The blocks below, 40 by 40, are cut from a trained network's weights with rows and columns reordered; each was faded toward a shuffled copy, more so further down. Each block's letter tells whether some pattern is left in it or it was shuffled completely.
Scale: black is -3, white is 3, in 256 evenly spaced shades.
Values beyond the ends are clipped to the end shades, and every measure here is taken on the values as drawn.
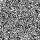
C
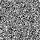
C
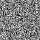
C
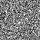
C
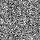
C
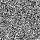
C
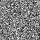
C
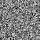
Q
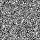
Q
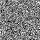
Q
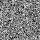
C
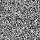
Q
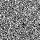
C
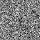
C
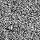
C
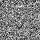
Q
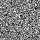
Q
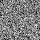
C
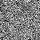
C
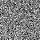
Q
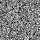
C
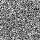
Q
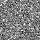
C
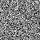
C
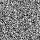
C
